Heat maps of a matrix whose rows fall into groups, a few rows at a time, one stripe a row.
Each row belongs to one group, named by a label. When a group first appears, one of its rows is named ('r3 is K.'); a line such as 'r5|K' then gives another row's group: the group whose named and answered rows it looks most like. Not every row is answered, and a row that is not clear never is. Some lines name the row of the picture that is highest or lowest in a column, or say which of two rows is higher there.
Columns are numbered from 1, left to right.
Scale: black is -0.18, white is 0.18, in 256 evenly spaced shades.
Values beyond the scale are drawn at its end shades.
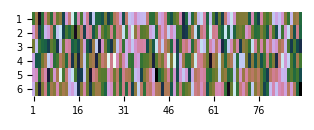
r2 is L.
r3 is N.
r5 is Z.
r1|N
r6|Z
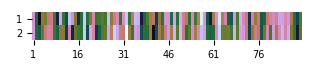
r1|Z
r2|Z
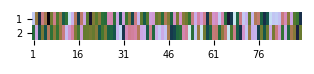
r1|Z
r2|N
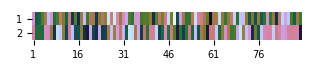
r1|Z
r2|L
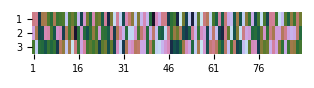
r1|N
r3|N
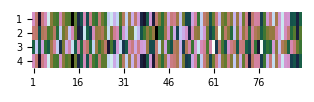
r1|Z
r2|Z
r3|N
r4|Z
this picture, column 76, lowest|3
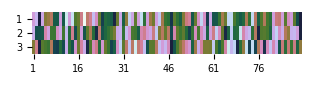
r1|N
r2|L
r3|N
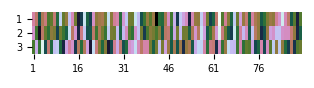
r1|Z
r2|Z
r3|N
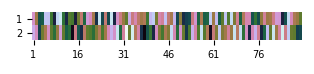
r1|L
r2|Z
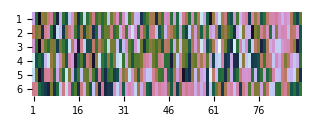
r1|Z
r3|Z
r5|L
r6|N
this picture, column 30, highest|4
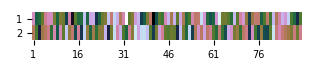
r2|N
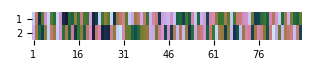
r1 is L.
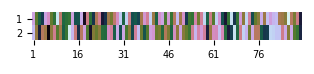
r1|L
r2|Z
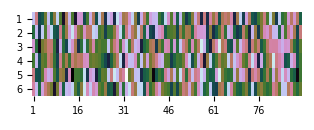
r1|L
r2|N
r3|Z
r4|N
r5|Z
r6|N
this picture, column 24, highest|1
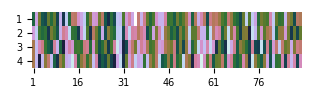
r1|N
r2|N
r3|N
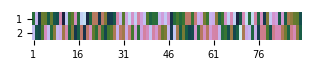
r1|N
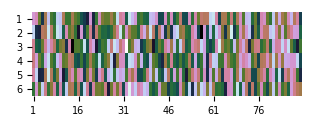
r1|L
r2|L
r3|Z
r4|L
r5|L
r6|N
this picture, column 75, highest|3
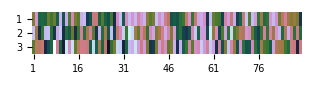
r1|N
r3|N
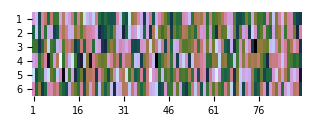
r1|N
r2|N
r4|Z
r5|L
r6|L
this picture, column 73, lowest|2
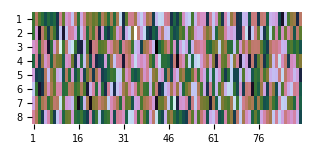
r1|N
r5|L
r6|L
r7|Z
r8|L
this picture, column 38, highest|2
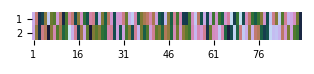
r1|L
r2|Z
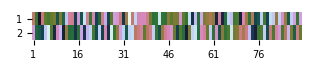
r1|N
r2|L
